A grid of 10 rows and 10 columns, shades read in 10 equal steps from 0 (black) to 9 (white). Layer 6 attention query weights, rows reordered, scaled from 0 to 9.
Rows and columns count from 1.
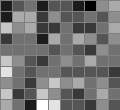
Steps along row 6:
down down down up up down up down same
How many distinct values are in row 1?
6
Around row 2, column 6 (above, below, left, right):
3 4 5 3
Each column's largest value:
8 6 6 9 8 5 6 6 6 6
